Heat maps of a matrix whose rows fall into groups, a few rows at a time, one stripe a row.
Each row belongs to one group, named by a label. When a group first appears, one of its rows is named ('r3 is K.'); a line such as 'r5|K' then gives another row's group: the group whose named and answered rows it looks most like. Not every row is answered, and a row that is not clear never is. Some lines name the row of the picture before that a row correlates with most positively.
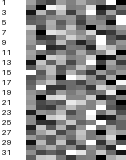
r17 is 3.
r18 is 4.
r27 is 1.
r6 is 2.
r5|3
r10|4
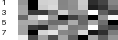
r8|2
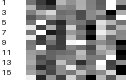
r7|4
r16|2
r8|2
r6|2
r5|4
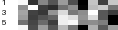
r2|4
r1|2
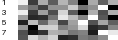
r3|2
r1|2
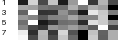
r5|4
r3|4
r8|2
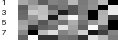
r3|1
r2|3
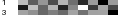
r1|2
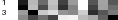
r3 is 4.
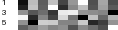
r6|3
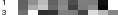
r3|4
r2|3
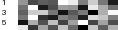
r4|4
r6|2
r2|4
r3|1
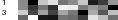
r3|2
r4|4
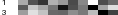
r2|1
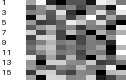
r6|3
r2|3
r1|4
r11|3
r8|1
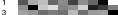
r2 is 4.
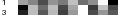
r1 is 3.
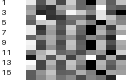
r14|2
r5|1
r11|3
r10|2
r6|2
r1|2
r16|3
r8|3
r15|1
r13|2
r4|4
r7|2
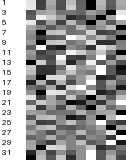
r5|2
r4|1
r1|2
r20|2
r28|3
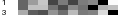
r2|1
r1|3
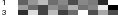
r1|3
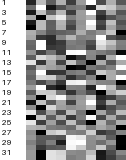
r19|1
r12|1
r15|4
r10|4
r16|1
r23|2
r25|2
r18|4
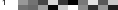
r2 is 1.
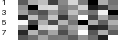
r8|3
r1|1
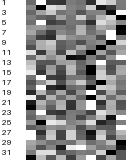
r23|4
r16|4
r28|2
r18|4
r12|1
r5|4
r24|3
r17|1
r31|3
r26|3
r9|3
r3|3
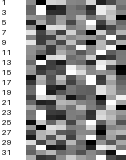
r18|4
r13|4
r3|4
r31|3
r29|2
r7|2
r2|4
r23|4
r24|4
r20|1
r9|2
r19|4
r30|4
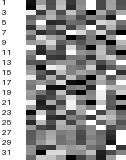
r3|2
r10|2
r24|4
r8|1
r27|3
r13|3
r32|1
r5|4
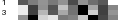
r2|2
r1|3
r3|2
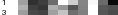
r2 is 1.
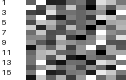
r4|4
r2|2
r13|4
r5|1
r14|3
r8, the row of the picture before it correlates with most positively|2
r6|2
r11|1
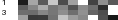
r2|3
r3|3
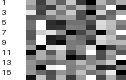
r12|1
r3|2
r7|1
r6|4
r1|2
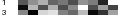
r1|3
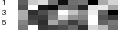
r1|1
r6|4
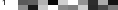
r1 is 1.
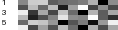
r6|2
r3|2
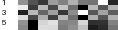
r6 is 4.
